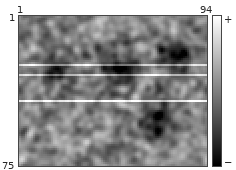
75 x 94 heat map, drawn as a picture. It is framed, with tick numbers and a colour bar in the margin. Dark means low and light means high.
Average level on the scale: 50%. Dips: four. Slope: none. Odd lines: rows 25, 30 and 43. Ninth with the highest average: bottom left.
